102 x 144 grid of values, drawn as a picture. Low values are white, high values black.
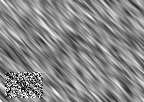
An odd patch, rougher than its surroundings, sits in the bottom left. There is no overall slope. The bottom left is the roughest part. The grain runs diagonally down to the right.
